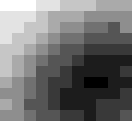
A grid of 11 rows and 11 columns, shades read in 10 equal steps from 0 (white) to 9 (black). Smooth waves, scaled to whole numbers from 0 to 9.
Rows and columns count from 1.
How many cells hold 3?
13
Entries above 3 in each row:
0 4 6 7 8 9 9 10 11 10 11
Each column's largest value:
4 4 6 6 7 8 8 9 9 8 8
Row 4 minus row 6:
-1 -1 -2 -2 -2 -1 -2 -2 -2 -2 -2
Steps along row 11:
same up up same up same up down same down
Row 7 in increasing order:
2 3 4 6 6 7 7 8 8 8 8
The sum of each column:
23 28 37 47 55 63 66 73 72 72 67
